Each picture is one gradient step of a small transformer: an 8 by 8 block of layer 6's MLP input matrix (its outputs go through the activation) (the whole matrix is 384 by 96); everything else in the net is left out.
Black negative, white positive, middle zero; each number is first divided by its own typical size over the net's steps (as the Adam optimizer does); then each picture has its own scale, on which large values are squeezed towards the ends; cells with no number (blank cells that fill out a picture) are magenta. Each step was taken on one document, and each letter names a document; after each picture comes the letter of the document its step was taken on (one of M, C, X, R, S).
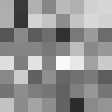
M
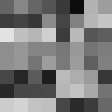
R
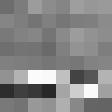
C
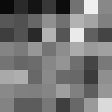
M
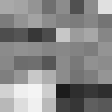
C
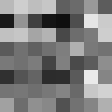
R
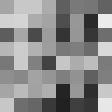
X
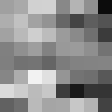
C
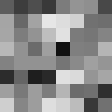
R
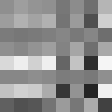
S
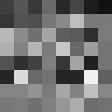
M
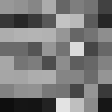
X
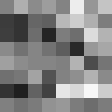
R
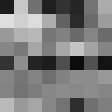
M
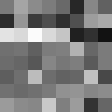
R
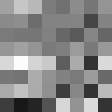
S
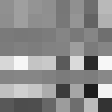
S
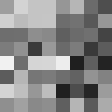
X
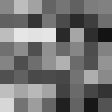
X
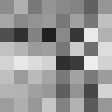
X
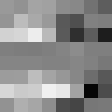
C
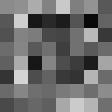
M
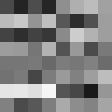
R
